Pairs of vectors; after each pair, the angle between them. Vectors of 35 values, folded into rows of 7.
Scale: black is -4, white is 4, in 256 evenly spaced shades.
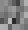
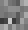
nearly parallel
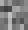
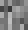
nearly parallel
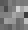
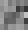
nearly opposite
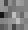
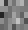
nearly parallel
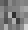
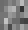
orthogonal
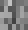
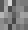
nearly parallel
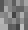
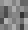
partly opposed
